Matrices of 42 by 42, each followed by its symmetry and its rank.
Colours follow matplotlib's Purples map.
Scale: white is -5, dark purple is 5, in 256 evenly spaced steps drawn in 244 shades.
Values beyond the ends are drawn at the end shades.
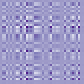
symmetric, rank one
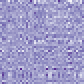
neither, rank five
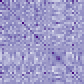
symmetric, rank five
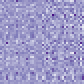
neither, rank five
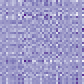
neither, rank three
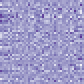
neither, rank five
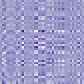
neither, rank two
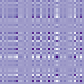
symmetric, rank one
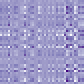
neither, rank two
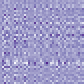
neither, rank three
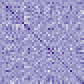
symmetric, rank five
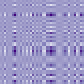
symmetric, rank one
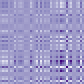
symmetric, rank one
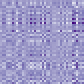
neither, rank two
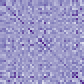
symmetric, rank five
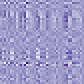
neither, rank three
